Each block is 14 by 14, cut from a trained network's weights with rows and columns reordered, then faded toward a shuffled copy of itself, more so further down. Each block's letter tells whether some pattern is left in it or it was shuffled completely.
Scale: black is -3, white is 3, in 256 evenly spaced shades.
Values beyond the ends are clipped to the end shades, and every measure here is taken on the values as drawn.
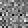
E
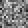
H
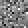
H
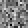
H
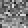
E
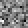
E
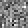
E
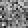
H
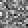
H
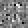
E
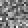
E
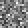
H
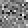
H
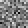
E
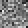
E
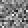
H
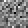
H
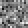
E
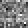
E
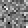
H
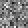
H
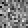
H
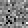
E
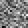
H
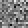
H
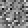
H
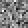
H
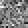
H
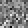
H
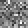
E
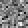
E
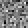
H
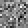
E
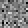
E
